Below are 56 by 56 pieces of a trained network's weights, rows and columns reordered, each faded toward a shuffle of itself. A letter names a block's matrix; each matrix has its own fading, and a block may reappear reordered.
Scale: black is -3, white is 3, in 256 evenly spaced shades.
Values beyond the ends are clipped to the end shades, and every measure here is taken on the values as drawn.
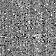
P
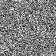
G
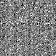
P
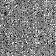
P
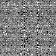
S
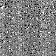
P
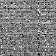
S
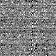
S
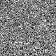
G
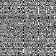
S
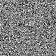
G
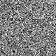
G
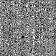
P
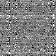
S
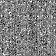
P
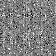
P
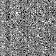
P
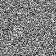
G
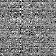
S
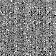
P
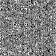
P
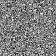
G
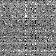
S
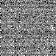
S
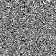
G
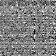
S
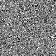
G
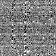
S
